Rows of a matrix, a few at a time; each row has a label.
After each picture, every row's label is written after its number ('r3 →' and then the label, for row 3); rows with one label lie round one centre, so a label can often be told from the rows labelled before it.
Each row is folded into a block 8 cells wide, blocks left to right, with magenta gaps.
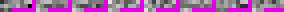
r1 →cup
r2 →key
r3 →key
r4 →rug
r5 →rug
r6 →key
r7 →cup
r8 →rug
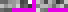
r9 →cup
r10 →rug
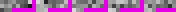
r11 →cup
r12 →rug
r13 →rug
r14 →key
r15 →key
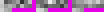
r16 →rug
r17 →key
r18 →key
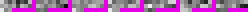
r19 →rug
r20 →cup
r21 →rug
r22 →rug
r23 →cup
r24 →rug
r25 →cup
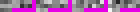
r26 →cup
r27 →key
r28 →rug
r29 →rug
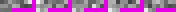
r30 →cup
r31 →rug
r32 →rug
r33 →rug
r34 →key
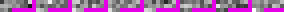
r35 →cup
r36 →key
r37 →rug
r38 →rug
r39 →rug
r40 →cup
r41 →cup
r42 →rug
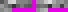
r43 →key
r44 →key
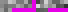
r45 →key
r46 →cup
